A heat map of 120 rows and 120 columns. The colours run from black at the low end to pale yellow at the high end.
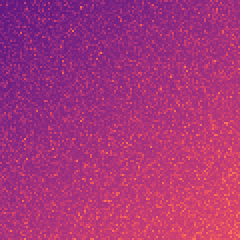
The ninth with the highest average is the bottom right. Neither half mirrors the other. No row or column stands out. The top left is the ninth with the lowest average. There are no regular stripes. Values rise toward the bottom right.
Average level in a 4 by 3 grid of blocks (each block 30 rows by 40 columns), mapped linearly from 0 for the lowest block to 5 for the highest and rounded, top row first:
0 1 2
1 2 3
2 3 4
3 4 5
